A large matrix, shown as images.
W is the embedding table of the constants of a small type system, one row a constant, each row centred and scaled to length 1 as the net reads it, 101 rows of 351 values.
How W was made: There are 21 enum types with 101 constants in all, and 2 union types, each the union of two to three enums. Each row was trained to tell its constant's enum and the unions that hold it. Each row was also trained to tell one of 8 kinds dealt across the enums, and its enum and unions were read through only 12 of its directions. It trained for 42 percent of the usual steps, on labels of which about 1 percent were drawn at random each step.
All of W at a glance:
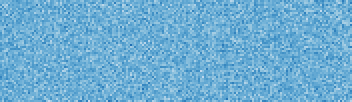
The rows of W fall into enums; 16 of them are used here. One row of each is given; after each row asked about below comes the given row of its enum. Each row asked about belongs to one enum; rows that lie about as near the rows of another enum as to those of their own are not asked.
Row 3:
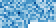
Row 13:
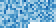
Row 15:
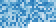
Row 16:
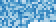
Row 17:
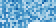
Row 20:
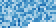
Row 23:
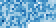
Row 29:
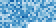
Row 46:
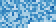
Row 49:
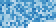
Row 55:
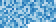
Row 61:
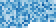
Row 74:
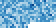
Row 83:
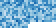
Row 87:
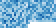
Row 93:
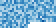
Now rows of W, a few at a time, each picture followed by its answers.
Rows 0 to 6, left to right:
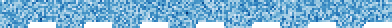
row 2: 93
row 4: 15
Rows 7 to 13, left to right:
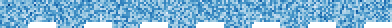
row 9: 20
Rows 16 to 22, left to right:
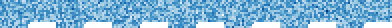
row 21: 87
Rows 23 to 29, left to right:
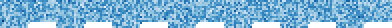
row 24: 83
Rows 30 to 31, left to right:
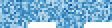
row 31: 61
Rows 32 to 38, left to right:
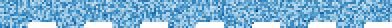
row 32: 83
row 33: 87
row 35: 46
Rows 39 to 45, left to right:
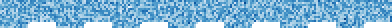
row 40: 15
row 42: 46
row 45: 87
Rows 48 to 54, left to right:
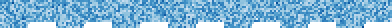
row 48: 49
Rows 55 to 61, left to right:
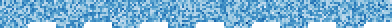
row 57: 46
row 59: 49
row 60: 20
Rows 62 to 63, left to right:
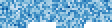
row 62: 23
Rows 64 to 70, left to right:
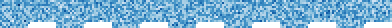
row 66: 15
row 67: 49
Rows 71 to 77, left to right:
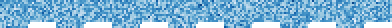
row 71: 83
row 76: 83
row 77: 49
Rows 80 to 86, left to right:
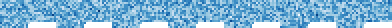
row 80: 17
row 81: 3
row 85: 20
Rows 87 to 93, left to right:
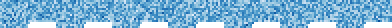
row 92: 16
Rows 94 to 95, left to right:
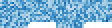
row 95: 23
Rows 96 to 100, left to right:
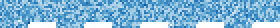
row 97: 15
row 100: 20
